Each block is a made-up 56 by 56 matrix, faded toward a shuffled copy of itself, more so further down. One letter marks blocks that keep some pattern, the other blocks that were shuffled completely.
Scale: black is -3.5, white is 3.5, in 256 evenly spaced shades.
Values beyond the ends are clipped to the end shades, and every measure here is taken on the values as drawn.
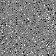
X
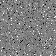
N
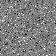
N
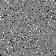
N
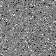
N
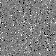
X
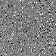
X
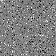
X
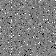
X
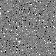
X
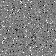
N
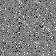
X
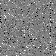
X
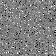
X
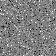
N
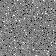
N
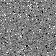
N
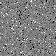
N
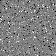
N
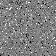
X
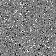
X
